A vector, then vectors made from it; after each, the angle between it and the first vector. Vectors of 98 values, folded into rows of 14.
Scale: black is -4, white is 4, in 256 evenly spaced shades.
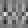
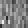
orthogonal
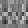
nearly parallel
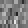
orthogonal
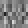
nearly opposite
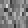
partly aligned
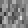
partly opposed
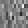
orthogonal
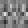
nearly parallel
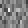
partly aligned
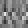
nearly parallel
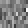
partly opposed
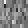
orthogonal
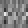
nearly parallel
